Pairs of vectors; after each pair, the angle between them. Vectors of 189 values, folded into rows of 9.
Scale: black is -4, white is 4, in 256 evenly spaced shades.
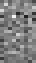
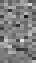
partly aligned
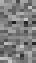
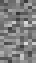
nearly opposite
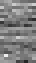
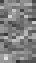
partly aligned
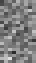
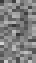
partly aligned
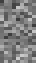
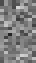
nearly parallel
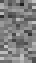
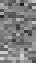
nearly parallel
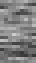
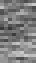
nearly opposite
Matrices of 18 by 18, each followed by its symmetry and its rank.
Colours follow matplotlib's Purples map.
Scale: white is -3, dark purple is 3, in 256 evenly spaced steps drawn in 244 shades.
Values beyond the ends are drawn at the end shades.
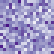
neither, full rank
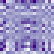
neither, rank two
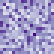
symmetric, full rank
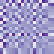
antisymmetric, rank two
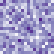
symmetric, full rank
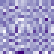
neither, rank three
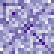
symmetric, full rank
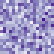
neither, full rank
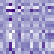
neither, rank two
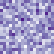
neither, full rank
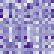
neither, rank three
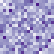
symmetric, full rank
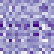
neither, rank three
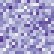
neither, full rank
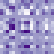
antisymmetric, rank two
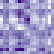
antisymmetric, rank two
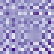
antisymmetric, rank two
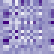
neither, rank two
